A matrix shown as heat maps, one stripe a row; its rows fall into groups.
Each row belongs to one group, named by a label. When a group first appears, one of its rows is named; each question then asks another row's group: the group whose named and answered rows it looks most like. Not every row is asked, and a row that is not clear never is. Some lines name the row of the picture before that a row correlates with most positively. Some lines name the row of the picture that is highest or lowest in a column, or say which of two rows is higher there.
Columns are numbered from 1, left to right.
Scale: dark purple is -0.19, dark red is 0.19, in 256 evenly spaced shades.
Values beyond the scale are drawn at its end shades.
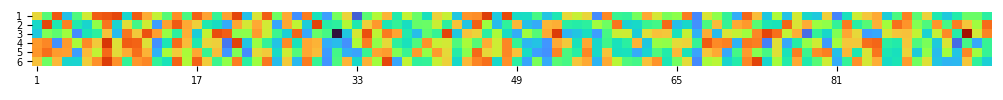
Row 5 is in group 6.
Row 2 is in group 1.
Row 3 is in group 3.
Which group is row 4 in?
6
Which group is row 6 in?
6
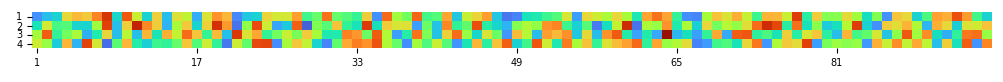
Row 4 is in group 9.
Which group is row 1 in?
3
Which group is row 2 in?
3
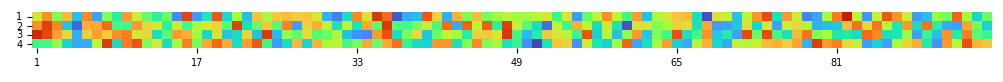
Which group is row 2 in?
6
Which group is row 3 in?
6
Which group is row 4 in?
3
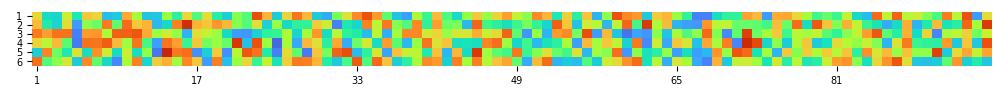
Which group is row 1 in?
9
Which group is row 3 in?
6
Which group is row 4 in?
6
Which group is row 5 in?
1
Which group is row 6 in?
9
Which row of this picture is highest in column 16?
2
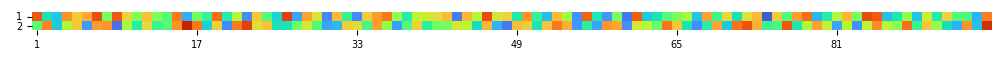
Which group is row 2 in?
1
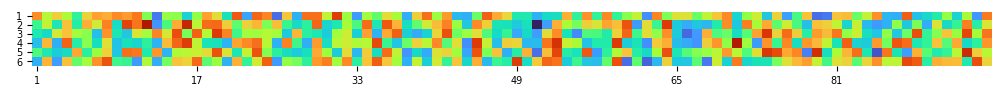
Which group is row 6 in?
1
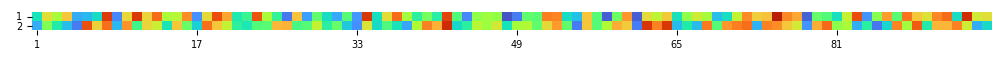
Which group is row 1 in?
3
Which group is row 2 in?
3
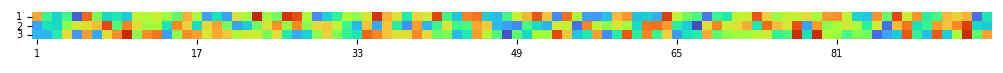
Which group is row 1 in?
9
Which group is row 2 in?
3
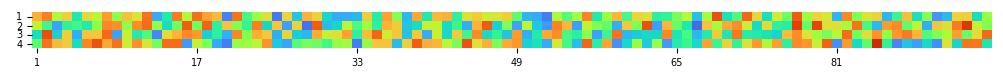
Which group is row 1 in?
6
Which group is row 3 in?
1
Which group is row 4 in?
6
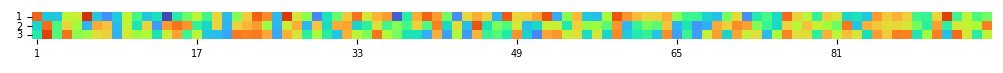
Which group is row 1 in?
9
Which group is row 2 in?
1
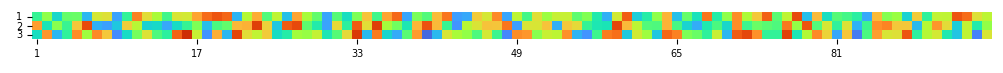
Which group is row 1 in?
3
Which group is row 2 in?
9
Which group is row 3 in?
1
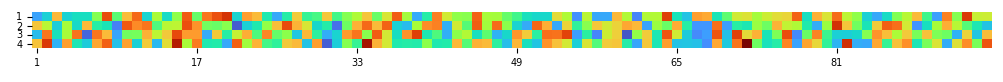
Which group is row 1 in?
3
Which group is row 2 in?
9
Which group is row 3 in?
1
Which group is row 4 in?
1
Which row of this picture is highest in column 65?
2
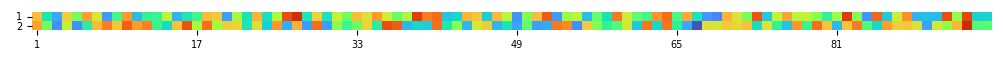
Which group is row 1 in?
9
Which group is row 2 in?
3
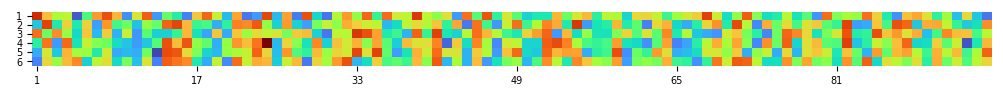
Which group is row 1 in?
6
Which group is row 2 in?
1
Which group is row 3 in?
9
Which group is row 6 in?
1
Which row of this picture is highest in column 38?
4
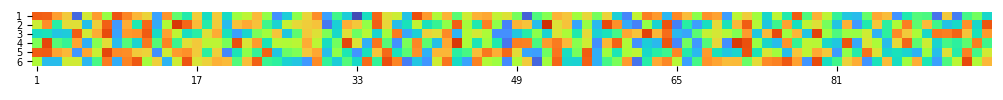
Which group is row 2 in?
1
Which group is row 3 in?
3
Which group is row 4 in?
1
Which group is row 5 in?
6
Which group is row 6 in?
3
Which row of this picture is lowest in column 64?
1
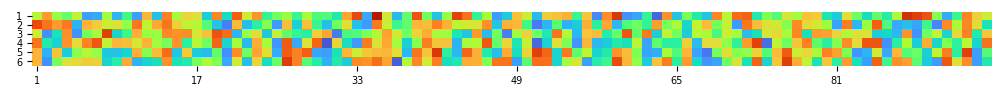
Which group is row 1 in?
1
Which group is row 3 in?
3
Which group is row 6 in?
9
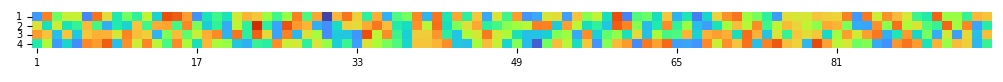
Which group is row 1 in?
1
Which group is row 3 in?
6
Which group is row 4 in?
3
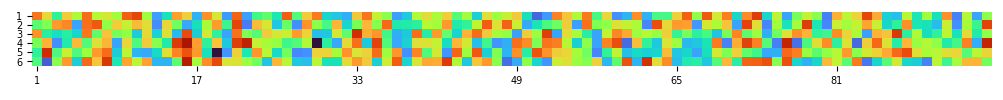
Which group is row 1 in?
6
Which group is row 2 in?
6
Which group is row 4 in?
1
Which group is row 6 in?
3
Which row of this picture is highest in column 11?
1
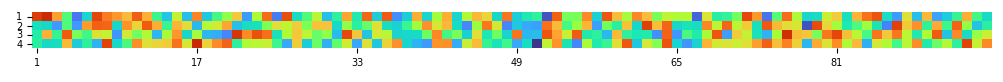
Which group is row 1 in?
6
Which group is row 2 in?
3
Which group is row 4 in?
3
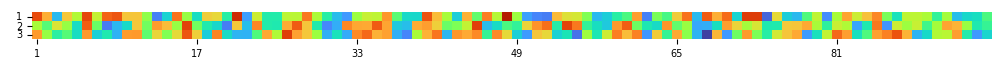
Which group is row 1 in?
6
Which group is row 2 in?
9
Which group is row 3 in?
9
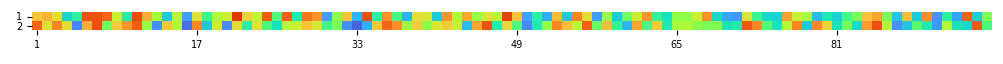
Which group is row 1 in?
6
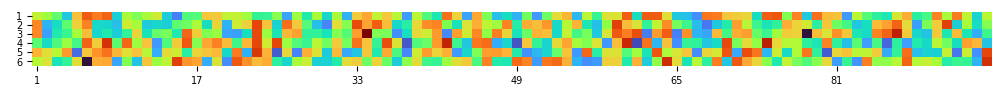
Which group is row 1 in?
3
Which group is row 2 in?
9
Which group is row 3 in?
9
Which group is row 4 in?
3
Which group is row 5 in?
6
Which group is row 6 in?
1
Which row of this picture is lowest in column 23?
1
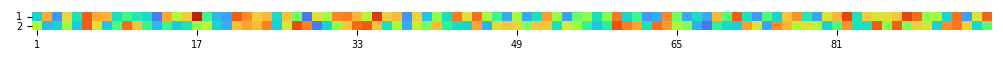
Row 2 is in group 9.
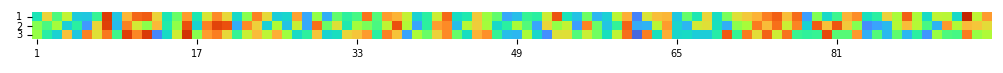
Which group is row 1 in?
3
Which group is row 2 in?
3
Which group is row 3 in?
3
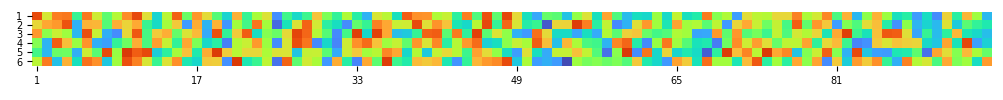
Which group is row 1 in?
6
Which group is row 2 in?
6
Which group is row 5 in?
3
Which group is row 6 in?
6
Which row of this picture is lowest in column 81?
2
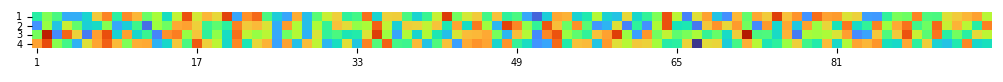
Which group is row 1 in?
3
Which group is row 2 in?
1
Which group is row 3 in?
1
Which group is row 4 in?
6
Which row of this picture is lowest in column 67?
4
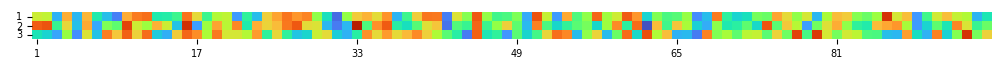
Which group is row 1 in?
9
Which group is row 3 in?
3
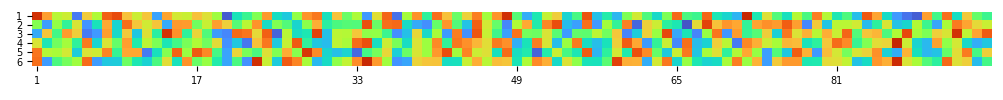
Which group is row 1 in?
6
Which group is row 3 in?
1
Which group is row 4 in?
9
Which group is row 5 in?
6
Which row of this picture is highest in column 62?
5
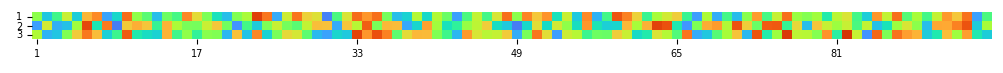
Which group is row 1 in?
9
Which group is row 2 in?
3
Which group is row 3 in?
9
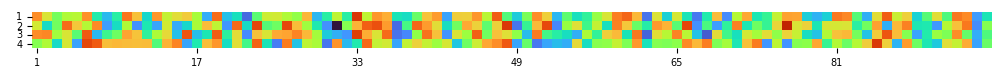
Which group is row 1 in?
9
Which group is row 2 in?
9
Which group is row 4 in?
6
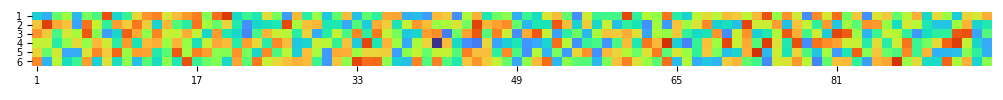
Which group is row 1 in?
3
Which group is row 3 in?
9
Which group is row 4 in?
3
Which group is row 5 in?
6
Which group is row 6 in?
9
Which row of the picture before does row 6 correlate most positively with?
2
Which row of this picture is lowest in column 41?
4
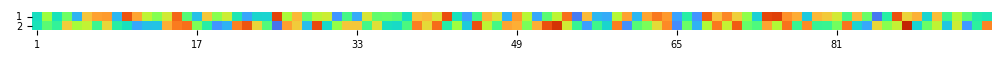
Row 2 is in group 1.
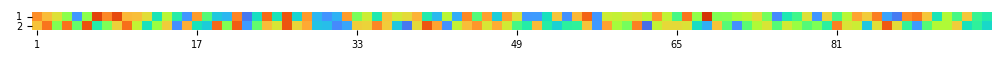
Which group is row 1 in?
6
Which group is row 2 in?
9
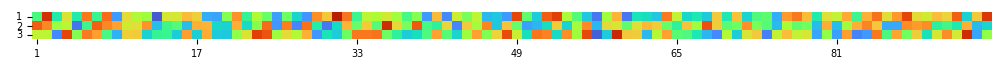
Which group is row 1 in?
1
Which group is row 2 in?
6
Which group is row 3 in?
9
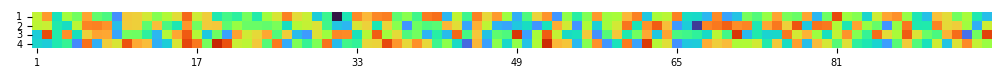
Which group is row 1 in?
9
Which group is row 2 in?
3
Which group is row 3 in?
1
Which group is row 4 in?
3
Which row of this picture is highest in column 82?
3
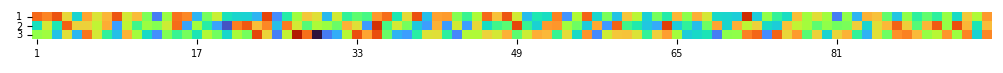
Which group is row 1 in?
6
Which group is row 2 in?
1
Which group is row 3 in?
9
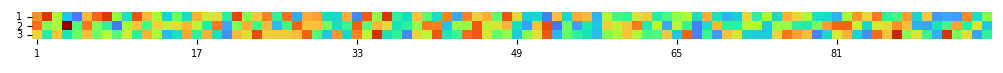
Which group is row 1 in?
6
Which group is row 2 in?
9
